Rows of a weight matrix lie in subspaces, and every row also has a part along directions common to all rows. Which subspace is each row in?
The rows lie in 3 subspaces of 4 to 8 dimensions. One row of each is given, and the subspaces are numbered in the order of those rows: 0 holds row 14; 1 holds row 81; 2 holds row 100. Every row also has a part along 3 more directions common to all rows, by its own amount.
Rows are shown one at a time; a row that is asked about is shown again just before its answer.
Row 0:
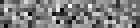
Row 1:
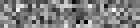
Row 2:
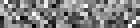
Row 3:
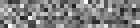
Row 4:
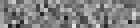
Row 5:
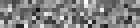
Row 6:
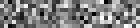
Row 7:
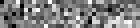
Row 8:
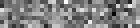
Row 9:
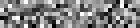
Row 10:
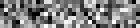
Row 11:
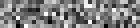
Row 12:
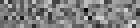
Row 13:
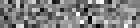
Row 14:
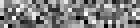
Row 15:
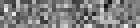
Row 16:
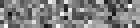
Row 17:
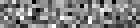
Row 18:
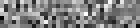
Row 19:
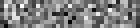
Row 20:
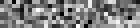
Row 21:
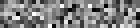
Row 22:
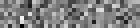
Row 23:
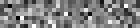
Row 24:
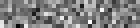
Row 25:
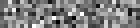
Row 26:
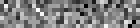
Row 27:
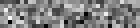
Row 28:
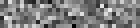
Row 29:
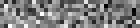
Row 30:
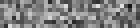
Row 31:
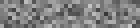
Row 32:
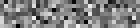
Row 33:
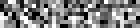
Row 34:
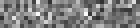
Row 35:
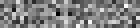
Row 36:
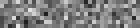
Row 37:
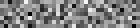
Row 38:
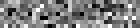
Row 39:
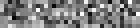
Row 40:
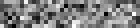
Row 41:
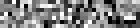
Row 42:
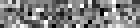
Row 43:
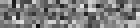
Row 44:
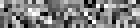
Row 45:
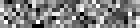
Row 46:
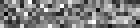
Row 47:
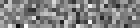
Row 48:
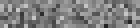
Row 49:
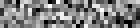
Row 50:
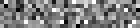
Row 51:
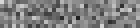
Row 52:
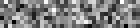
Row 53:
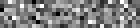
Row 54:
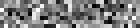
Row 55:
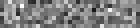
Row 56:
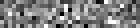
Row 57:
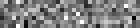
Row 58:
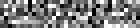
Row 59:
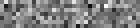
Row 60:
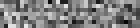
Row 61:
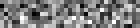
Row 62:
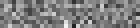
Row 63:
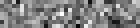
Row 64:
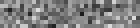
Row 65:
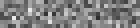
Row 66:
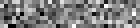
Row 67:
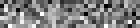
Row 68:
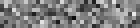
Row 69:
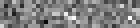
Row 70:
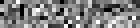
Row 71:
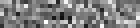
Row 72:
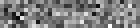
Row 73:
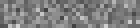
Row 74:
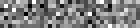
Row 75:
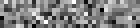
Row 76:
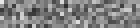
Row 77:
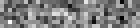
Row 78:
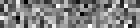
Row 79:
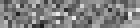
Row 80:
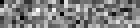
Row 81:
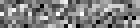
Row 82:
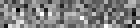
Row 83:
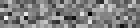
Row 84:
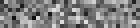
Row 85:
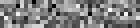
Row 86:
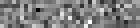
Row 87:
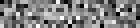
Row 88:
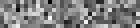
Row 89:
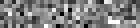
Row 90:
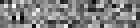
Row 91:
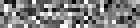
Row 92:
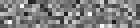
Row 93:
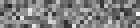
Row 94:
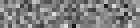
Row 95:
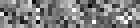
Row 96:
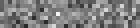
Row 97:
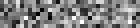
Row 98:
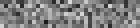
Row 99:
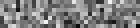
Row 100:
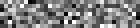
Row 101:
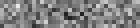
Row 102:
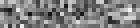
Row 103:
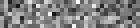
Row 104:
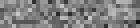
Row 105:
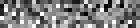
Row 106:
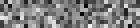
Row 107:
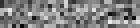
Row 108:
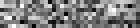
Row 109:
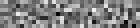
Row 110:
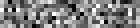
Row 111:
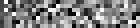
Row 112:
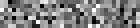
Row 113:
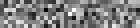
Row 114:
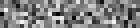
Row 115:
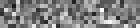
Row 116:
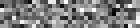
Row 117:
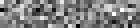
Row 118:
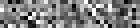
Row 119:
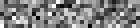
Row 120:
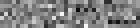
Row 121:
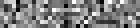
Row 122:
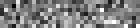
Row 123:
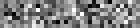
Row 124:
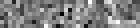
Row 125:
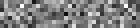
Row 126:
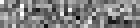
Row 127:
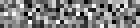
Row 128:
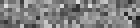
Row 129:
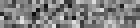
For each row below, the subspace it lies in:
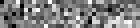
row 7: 1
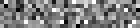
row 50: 0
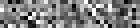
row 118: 2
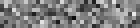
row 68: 2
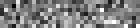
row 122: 0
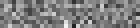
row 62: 0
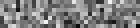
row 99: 0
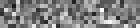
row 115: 0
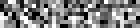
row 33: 0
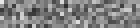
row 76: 1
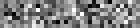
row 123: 2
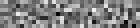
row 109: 2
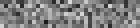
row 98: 2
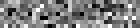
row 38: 1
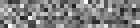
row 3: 2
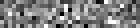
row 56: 1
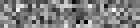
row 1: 0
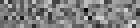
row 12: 0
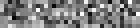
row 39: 2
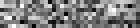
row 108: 1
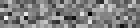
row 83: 2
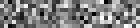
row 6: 0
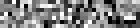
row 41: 1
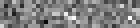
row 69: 2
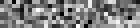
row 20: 1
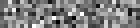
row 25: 2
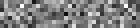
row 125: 2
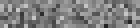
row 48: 0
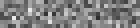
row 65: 0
